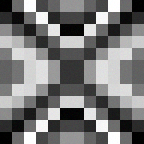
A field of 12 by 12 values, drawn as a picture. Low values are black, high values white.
Mirror symmetry: left to right and top to bottom. Average level on the scale: 50%. Odd rows or columns: none. Slope: none.
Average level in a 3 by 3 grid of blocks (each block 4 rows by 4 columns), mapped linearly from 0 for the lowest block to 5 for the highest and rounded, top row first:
1 2 1
5 0 5
1 2 1
